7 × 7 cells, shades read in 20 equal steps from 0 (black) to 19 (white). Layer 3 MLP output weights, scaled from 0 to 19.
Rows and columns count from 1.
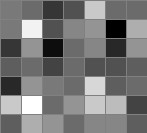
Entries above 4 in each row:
6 6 4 7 6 7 7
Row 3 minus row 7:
-3 -2 -10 0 0 -7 4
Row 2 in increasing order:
0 6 9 10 11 13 18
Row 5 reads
3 11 9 8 16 7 8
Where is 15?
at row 1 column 5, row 6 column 1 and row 6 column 5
